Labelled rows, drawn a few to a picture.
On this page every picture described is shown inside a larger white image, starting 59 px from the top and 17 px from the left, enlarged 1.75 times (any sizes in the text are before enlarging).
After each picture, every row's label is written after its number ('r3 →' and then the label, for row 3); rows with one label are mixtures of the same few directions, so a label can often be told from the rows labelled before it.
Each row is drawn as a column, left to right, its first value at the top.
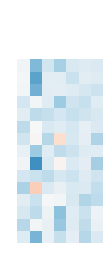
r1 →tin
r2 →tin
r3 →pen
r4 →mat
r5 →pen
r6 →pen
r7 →mat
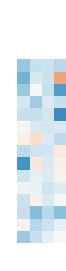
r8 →tin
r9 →mat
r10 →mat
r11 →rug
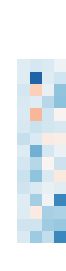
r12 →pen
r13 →rug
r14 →mat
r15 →pen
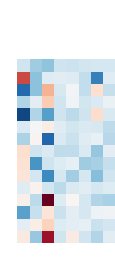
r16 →rug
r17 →tin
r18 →pen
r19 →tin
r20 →pen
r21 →tin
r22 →rug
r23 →mat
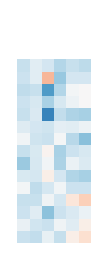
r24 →tin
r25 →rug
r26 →rug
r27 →tin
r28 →pen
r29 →pen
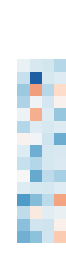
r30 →pen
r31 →rug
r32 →mat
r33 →pen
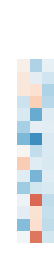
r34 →tin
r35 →pen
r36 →pen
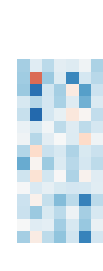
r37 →tin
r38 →rug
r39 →tin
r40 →pen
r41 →rug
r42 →pen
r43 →tin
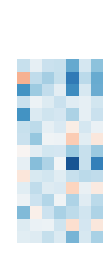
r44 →rug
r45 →mat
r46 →tin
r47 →mat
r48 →tin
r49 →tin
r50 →tin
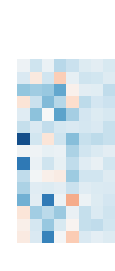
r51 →mat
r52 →rug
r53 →pen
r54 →rug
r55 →pen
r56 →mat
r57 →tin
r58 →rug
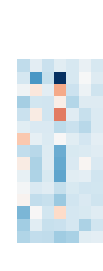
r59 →mat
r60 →rug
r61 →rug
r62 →rug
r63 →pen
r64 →tin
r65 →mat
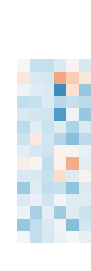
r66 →tin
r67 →mat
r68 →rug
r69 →rug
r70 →tin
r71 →rug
